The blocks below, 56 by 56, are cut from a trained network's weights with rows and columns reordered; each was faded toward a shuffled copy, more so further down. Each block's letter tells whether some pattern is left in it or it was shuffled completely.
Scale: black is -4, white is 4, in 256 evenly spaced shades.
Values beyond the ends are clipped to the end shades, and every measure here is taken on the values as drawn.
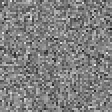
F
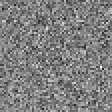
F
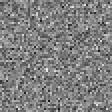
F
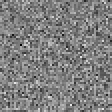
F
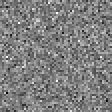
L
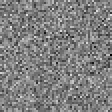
F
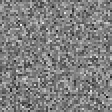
F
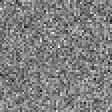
L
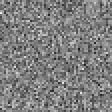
L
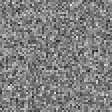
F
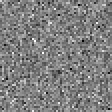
L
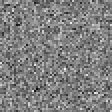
L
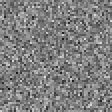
L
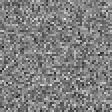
L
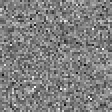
F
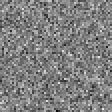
L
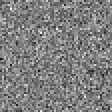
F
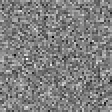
L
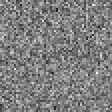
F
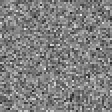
L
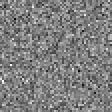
L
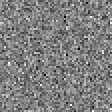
L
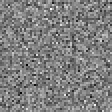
L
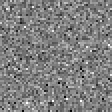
F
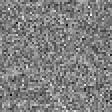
L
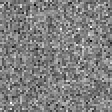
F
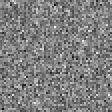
F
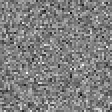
L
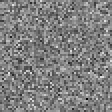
L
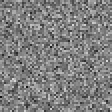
L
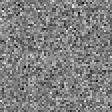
L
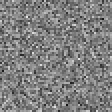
L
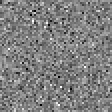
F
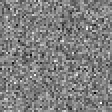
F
